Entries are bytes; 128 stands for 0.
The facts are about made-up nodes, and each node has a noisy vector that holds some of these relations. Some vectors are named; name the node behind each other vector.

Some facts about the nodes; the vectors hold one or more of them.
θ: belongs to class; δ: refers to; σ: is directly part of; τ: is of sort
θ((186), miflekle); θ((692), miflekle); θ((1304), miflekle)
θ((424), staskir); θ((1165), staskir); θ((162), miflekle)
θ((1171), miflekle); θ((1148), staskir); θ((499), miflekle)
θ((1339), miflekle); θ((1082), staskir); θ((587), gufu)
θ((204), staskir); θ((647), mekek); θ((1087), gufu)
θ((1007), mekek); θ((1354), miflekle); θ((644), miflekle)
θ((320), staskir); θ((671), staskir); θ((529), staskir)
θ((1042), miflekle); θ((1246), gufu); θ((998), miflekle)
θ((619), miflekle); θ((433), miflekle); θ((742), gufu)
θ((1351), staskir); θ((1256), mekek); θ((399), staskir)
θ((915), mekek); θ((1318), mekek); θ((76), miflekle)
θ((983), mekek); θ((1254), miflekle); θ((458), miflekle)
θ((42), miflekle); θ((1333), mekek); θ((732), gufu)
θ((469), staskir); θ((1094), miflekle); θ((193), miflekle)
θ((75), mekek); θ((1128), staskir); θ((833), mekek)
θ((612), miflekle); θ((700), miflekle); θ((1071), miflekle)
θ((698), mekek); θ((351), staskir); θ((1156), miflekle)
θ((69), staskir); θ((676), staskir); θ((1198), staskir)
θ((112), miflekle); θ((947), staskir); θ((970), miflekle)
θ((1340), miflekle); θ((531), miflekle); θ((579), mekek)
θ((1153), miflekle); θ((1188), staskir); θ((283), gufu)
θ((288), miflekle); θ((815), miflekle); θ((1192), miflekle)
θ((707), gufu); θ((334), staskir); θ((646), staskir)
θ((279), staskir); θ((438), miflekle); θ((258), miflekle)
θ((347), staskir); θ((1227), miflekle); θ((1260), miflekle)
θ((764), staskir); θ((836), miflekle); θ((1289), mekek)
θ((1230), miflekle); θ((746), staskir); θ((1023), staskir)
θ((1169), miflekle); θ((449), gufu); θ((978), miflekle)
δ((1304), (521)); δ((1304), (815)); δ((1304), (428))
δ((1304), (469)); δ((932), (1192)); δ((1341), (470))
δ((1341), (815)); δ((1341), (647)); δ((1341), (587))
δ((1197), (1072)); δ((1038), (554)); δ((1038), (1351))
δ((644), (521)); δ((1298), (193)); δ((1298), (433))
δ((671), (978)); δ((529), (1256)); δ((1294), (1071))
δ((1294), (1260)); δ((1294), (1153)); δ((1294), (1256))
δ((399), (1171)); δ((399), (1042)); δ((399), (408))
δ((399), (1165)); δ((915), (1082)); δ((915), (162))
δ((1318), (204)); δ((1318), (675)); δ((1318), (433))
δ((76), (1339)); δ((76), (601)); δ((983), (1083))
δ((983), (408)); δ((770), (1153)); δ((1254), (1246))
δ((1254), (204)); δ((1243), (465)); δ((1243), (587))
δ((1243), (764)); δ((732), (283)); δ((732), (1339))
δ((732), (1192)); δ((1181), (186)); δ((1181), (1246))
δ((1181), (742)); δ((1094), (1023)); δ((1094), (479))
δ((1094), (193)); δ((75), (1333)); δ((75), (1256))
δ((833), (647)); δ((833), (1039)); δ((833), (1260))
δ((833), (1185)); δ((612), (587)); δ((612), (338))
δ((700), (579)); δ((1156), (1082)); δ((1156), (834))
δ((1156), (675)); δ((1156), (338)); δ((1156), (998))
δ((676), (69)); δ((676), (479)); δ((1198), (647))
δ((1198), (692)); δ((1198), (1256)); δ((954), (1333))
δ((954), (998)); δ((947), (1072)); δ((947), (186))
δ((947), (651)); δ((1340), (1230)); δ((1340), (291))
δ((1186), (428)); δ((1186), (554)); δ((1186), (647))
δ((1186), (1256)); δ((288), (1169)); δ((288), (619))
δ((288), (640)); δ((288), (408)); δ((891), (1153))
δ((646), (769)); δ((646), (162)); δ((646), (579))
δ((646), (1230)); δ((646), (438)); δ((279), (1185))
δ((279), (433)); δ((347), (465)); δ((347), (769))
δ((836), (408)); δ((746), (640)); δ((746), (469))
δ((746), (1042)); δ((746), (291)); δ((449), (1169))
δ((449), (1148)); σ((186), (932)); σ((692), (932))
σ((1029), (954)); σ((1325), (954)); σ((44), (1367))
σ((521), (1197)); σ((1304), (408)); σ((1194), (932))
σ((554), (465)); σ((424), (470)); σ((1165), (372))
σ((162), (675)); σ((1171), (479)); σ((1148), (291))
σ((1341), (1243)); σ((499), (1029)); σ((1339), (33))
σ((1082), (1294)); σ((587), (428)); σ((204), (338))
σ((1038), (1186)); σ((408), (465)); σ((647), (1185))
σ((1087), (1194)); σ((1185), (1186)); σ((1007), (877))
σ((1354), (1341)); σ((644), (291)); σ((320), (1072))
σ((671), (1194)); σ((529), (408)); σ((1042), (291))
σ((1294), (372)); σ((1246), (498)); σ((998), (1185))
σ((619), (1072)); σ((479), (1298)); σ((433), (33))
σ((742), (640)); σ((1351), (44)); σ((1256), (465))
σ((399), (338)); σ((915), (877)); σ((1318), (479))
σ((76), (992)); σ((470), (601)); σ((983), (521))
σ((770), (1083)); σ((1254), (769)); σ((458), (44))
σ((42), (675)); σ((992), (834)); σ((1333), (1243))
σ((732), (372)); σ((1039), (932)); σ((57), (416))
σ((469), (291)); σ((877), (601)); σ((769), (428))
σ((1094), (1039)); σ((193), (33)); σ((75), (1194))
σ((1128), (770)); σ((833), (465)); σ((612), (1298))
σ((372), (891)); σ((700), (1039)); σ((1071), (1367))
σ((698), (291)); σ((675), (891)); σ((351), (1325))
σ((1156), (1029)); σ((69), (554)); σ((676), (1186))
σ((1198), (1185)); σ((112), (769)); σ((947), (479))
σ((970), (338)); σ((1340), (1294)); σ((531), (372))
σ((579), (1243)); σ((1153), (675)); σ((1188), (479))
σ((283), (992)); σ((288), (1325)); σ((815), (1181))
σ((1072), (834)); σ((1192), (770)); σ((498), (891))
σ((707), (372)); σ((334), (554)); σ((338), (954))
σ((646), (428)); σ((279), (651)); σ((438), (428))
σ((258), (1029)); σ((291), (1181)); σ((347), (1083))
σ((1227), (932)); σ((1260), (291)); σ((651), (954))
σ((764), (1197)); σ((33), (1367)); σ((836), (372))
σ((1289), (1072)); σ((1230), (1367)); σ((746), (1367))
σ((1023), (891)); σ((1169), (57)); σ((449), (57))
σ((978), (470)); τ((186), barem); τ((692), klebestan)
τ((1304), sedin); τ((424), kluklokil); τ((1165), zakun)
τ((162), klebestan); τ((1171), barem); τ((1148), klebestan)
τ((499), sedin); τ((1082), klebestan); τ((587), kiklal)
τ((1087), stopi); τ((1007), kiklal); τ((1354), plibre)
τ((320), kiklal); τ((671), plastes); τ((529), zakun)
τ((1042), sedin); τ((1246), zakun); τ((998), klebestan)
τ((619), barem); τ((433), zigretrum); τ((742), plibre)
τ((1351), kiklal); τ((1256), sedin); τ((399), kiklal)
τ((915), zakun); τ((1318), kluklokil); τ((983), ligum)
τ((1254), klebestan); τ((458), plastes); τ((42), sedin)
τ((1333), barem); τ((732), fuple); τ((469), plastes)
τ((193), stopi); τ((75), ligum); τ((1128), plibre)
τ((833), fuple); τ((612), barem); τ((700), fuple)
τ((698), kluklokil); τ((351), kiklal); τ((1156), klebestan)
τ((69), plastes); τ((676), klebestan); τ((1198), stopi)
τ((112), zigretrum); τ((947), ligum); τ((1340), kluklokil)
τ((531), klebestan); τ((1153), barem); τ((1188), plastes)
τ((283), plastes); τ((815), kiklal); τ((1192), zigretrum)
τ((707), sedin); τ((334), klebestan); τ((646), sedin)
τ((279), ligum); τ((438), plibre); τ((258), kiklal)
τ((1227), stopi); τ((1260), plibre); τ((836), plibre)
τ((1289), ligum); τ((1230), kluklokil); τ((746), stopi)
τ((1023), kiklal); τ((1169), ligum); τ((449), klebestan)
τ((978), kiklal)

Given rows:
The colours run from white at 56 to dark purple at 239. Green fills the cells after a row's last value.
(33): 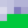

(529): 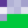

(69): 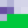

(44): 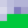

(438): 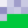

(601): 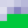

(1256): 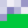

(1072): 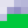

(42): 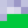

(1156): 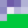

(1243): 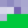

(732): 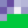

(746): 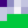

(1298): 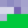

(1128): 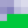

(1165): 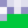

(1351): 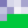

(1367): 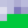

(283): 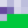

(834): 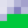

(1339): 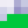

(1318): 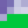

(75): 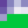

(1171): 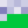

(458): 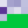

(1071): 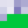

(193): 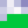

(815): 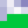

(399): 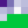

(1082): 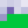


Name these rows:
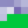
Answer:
(1181)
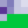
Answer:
(671)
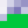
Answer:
(338)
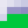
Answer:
(640)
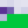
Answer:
(469)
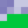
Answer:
(449)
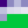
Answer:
(1198)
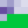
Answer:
(1188)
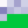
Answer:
(1192)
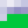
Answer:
(291)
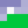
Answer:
(1304)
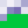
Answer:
(647)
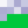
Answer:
(162)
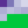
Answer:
(646)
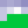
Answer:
(258)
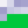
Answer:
(998)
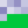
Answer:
(1354)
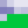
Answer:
(1148)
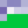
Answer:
(612)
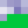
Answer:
(891)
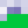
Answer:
(204)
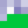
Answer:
(644)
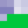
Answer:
(424)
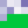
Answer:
(587)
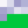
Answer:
(1153)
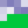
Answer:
(288)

